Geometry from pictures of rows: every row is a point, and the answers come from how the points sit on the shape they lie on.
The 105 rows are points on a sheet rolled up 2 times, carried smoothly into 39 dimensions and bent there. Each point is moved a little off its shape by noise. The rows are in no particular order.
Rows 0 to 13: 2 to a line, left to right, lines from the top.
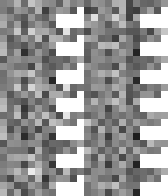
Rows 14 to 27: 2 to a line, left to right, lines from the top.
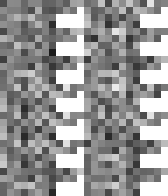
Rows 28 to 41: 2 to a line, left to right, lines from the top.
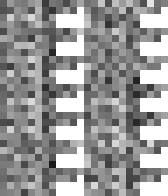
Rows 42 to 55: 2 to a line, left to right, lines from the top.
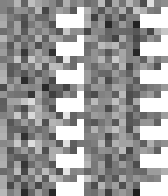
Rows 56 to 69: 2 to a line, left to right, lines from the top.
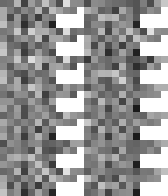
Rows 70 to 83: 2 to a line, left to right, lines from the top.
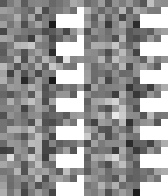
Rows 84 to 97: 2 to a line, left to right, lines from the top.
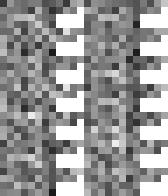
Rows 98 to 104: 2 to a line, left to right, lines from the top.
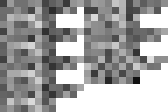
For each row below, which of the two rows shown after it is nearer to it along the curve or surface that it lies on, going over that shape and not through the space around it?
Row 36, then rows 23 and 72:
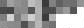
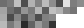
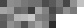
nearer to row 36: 72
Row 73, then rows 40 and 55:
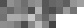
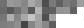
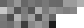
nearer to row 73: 40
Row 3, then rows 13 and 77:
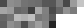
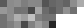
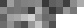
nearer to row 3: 77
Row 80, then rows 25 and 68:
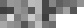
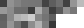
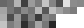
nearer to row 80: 25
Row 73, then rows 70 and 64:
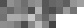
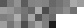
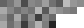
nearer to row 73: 70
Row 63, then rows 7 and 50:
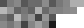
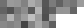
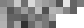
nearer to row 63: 7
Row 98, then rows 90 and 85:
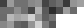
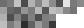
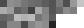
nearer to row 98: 85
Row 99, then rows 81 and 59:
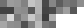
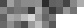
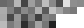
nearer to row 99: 81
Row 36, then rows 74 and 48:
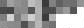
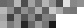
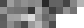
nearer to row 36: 48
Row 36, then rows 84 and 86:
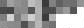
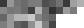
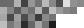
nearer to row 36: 84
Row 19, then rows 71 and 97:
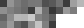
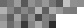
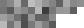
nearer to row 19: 71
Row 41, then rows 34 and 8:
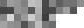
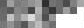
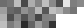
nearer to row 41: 34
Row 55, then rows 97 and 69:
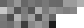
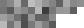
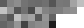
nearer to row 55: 69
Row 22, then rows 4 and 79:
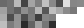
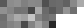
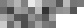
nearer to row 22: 79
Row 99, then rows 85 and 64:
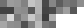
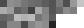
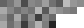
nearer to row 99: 85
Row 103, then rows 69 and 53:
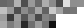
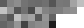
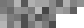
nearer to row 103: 69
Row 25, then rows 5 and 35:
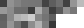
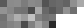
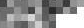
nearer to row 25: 35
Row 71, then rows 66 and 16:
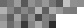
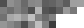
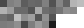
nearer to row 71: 16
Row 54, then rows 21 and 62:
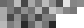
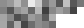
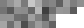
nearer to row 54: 21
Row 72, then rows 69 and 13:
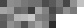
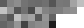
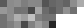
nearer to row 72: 69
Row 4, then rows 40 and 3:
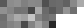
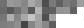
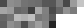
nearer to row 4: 40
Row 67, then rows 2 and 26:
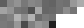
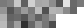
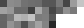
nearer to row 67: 26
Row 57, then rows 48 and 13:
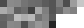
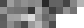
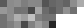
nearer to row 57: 48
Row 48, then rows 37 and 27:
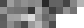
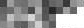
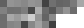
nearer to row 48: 37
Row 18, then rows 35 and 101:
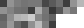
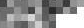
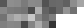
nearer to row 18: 35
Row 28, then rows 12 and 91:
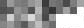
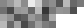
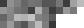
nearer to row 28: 91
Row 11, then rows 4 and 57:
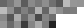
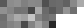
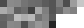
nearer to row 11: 57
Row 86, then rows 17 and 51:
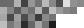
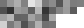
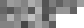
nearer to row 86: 17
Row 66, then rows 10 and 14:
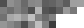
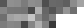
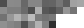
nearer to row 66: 14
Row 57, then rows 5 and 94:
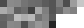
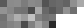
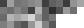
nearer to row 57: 94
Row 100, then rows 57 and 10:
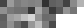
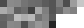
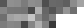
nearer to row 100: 57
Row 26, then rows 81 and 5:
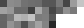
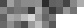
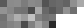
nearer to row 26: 81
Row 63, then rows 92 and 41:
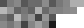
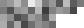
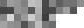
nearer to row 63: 41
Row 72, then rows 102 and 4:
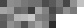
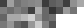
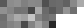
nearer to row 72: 102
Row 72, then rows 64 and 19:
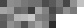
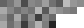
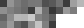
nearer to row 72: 19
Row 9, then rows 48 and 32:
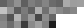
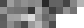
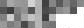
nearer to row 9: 48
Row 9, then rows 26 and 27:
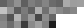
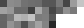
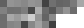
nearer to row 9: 26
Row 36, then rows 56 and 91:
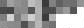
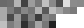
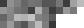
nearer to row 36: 91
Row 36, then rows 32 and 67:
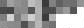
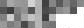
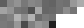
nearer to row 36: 32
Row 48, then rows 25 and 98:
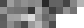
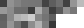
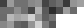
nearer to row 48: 25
